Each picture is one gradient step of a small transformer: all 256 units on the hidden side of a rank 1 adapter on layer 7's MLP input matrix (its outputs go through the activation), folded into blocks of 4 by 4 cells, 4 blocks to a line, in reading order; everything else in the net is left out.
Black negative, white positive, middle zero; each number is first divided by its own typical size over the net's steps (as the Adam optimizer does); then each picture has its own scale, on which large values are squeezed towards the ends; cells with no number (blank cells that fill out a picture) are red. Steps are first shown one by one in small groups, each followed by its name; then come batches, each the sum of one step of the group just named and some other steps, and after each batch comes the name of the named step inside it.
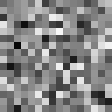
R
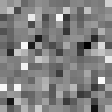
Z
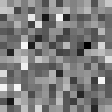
Z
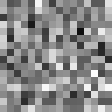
R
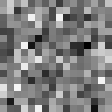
Z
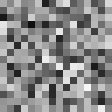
R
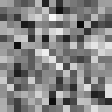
R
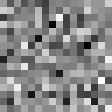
Z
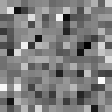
Z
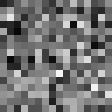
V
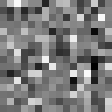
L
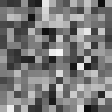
V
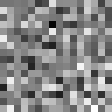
V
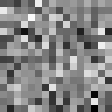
V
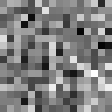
L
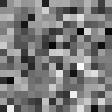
V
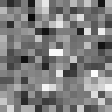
V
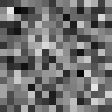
V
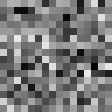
L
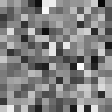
L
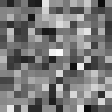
V
